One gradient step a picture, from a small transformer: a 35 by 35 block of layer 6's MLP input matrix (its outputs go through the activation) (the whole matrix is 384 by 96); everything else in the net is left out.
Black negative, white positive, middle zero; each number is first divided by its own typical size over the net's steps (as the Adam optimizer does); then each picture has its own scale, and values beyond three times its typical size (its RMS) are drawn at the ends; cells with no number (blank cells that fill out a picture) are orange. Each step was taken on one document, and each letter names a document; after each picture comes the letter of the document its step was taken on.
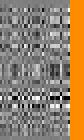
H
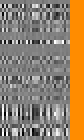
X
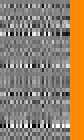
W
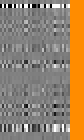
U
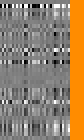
U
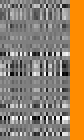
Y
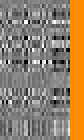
U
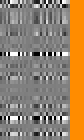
Y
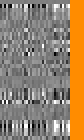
U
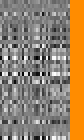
H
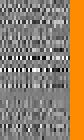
X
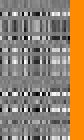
H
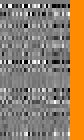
U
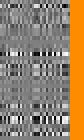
Y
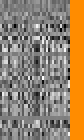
H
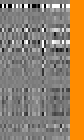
U
